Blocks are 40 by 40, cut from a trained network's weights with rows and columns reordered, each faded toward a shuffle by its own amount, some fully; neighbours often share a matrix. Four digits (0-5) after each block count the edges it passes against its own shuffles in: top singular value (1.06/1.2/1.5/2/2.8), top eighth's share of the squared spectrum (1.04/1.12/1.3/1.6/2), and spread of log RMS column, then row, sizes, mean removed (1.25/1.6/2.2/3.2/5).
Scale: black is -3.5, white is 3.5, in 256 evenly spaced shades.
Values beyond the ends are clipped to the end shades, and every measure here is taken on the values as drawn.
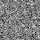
0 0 0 0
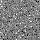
0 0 0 0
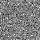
1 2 0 1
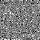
2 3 1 1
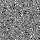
0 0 0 1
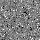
0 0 0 0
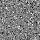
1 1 0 0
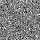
0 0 0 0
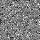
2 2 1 0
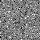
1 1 0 0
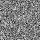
1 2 0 0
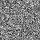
0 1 0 0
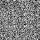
2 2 0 0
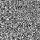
2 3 0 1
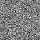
3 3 1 0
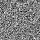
2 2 0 0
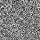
2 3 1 1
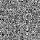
2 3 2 1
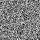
0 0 0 0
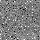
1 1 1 0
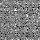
2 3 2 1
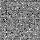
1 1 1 0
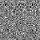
3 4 2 2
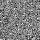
1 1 0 0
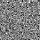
2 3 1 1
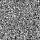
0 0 1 0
